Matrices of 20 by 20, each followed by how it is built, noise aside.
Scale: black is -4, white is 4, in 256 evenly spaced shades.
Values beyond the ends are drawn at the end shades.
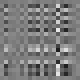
low rank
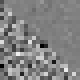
lower triangular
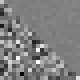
lower triangular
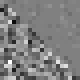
lower triangular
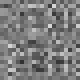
low rank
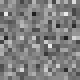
low rank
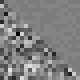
lower triangular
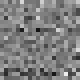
low rank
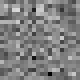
low rank
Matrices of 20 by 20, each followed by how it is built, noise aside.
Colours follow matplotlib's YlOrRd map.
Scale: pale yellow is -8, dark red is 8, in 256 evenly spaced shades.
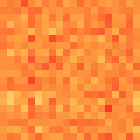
low rank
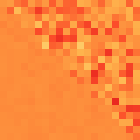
upper triangular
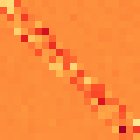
banded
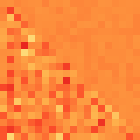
lower triangular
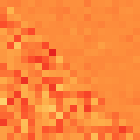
lower triangular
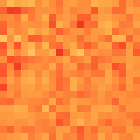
low rank
